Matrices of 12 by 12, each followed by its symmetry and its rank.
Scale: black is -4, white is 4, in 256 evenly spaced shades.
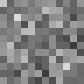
symmetric, full rank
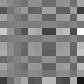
neither, rank one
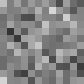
neither, full rank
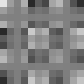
symmetric, rank one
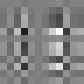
neither, rank one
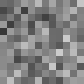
neither, full rank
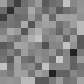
symmetric, full rank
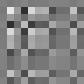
symmetric, rank one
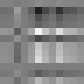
neither, rank one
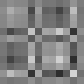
symmetric, rank one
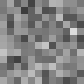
neither, full rank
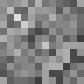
symmetric, full rank
